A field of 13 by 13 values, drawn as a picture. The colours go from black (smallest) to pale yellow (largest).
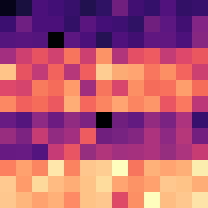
Ninth with the highest average: bottom right. Slope: up to the bottom. Stripes: horizontal, repeating 2 times. Roughest part: centre.
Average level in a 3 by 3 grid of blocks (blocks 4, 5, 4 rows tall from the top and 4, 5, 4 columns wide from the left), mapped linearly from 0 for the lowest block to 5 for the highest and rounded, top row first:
0 0 1
3 3 3
4 5 5
